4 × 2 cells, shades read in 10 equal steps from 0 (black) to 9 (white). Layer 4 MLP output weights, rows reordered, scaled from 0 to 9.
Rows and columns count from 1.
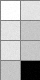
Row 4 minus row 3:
-1 -7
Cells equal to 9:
1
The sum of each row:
17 15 15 7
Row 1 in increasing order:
8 9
